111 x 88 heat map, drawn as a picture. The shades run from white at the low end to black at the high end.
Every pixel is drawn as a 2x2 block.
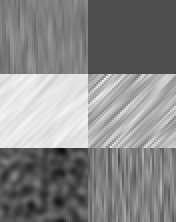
The table splits into 3 rows of 2 panels. Panel 1,1: middling, streaked downward, faint in contrast. Panel 1,2: high, flat. Panel 2,1: very low, slanting up to the right, faint in contrast. Panel 2,2: low, slanting up to the right. Panel 3,1: high, blotchy. Panel 3,2: middling, streaked downward.
